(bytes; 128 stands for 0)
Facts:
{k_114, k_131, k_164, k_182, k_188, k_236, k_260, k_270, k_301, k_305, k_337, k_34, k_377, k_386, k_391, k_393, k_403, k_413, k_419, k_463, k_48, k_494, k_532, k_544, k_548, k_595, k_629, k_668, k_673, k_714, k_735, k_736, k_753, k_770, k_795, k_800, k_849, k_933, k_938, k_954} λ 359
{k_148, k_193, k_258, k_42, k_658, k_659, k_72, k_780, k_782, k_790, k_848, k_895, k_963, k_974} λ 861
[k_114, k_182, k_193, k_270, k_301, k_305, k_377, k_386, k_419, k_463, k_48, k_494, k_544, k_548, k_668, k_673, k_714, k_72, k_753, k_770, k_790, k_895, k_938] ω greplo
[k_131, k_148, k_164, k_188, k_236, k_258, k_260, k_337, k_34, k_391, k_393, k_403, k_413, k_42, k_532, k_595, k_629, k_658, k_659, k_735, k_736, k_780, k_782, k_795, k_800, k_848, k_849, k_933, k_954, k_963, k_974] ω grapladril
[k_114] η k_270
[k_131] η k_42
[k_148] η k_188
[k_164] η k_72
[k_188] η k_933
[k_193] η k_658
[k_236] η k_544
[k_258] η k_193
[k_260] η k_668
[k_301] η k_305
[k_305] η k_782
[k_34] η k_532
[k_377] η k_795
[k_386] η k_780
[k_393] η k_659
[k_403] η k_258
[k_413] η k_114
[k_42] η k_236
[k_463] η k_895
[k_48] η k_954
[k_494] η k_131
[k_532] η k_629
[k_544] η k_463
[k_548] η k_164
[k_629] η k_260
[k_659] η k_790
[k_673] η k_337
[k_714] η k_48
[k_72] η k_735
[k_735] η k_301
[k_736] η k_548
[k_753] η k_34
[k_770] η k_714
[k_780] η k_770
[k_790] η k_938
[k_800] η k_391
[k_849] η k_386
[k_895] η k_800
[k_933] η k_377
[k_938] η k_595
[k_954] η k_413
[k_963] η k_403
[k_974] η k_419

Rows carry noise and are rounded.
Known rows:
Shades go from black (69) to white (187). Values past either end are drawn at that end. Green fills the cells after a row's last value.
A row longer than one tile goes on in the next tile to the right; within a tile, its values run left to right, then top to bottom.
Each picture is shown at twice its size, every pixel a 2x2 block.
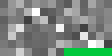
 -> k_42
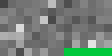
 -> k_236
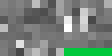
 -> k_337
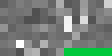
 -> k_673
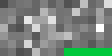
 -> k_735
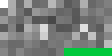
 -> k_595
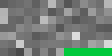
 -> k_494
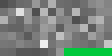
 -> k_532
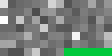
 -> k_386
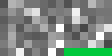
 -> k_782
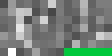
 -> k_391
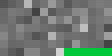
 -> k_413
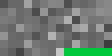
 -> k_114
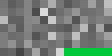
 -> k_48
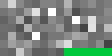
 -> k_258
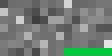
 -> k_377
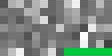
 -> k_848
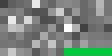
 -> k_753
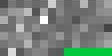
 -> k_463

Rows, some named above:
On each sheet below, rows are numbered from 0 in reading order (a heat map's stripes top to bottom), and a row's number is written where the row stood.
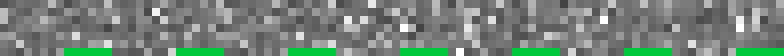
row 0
k_494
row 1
k_48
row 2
k_494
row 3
k_753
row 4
k_391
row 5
k_463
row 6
k_337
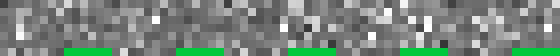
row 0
k_800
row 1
k_463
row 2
k_148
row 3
k_963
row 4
k_735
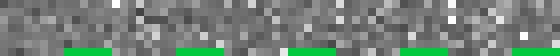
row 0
k_182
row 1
k_938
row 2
k_954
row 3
k_770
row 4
k_849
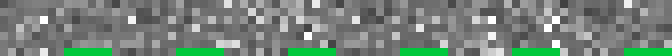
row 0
k_544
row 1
k_795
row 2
k_780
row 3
k_795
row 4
k_419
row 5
k_188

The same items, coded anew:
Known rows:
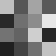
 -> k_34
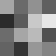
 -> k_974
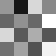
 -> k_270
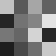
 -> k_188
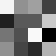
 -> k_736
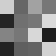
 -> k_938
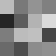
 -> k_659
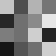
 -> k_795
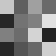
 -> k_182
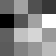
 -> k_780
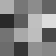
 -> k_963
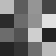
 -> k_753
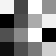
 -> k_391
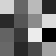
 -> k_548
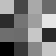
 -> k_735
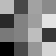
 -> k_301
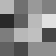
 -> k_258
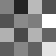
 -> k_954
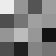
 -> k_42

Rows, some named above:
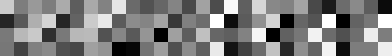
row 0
k_72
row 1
k_658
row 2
k_131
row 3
k_48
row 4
k_463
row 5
k_849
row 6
k_386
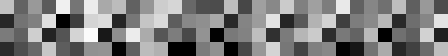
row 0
k_673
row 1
k_895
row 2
k_782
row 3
k_494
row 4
k_301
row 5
k_72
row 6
k_236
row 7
k_393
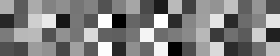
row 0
k_658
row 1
k_714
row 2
k_849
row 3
k_305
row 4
k_393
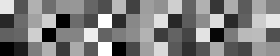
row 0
k_544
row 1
k_770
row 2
k_305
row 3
k_164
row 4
k_658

